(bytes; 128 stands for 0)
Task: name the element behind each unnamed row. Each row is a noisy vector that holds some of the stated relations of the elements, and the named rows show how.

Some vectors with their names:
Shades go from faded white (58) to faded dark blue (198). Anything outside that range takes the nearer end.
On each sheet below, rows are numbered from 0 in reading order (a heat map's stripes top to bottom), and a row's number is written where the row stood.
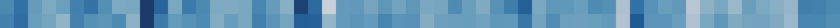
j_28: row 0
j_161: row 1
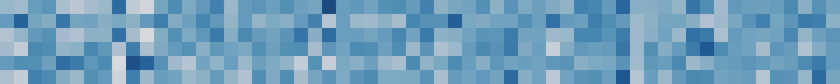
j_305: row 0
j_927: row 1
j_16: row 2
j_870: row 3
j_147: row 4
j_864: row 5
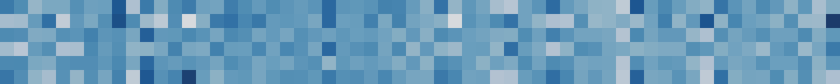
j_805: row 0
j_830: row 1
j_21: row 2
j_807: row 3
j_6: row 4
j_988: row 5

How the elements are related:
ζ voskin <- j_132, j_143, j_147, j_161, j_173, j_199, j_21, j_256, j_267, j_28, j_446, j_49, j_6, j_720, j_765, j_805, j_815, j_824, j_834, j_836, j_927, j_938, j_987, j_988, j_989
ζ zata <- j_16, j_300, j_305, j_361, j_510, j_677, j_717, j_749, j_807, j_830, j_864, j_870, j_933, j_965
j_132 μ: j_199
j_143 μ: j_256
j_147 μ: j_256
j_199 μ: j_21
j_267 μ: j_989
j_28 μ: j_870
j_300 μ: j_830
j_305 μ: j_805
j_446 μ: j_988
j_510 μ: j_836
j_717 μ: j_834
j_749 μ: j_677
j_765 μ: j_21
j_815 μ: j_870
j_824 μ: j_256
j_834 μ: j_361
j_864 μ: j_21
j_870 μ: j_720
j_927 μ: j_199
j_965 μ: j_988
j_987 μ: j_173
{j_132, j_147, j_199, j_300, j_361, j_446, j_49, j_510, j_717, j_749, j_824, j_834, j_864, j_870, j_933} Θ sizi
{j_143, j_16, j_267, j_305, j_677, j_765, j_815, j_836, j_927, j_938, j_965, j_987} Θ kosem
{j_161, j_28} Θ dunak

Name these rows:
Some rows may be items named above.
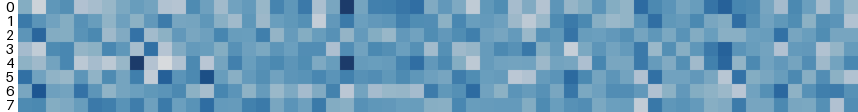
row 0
j_361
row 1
j_834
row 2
j_938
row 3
j_870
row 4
j_677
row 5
j_988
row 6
j_143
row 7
j_720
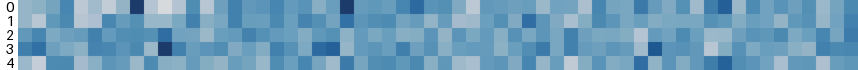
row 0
j_677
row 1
j_807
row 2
j_256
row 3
j_161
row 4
j_933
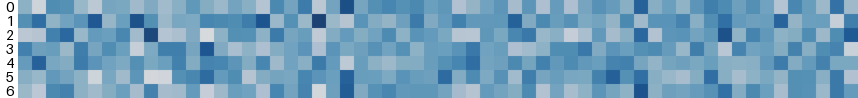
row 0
j_717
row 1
j_836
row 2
j_300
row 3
j_446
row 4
j_815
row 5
j_965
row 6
j_749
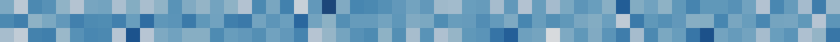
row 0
j_717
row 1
j_720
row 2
j_510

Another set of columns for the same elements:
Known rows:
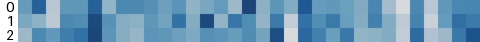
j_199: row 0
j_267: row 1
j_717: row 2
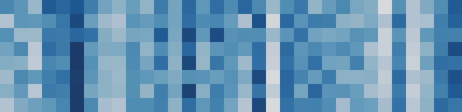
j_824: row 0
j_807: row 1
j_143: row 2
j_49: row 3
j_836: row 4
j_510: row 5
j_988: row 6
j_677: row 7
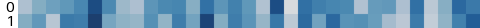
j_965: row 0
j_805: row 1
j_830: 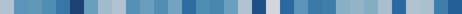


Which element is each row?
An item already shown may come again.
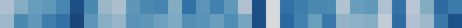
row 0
j_305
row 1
j_717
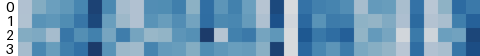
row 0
j_16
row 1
j_807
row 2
j_28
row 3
j_361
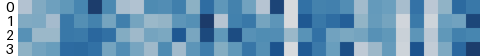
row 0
j_677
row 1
j_28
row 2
j_143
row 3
j_870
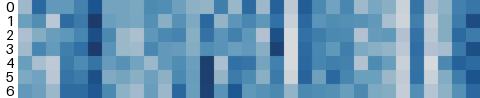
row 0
j_864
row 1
j_446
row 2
j_305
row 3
j_933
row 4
j_815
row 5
j_720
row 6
j_256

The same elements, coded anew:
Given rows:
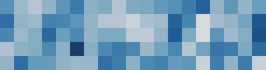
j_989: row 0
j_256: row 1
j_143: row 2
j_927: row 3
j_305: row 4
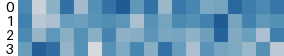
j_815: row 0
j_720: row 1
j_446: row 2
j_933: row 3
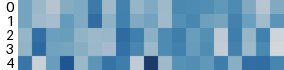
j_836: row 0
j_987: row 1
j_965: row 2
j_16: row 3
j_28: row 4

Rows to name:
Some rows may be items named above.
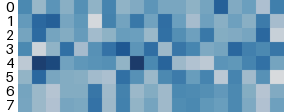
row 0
j_446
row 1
j_717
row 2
j_807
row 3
j_815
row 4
j_864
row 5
j_677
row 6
j_836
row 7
j_938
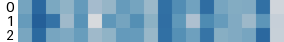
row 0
j_830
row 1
j_361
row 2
j_807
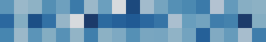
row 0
j_161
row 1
j_870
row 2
j_834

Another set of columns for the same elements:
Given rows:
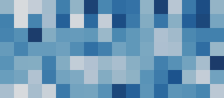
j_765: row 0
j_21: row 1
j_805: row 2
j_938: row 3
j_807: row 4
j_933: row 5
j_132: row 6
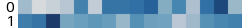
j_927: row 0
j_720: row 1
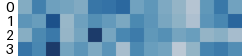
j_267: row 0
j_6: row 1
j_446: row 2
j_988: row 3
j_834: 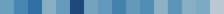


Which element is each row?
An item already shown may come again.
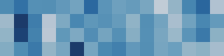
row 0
j_836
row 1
j_28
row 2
j_161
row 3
j_446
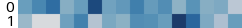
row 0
j_834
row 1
j_864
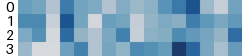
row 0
j_933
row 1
j_677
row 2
j_305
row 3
j_864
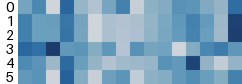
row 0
j_965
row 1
j_830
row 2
j_830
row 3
j_256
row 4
j_361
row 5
j_16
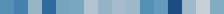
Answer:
j_870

